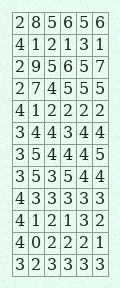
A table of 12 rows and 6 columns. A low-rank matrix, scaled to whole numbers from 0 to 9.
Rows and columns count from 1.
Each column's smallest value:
2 0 2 1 2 1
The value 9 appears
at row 3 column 2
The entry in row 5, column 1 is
4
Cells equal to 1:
7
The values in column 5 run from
2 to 5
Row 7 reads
3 5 4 4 4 5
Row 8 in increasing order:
3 3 4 4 5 5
